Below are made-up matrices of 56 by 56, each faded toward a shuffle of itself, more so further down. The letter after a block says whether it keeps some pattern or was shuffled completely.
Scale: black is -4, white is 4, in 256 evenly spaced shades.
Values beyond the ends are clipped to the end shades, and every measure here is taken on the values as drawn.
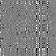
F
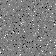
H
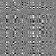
F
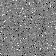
H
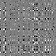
F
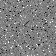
H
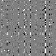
F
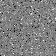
H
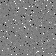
H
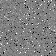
H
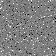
H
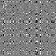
F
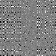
F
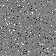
H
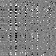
F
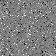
H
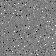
H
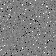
H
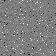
H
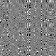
F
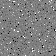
H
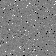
H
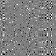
F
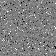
H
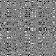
F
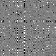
F
